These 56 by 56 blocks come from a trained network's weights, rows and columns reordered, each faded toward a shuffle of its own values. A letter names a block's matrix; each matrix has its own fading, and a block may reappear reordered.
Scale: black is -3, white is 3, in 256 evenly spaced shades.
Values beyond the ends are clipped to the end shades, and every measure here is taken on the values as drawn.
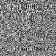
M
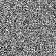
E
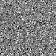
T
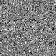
T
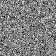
T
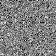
E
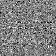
E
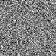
M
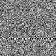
M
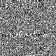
E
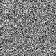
M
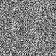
M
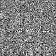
E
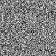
M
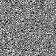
T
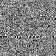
E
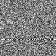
M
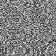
M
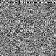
M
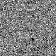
T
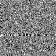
E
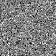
T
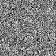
M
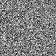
E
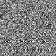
M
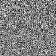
M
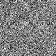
M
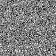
T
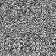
M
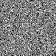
T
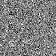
T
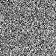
E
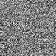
M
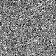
T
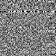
M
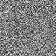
M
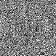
T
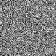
M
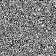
T
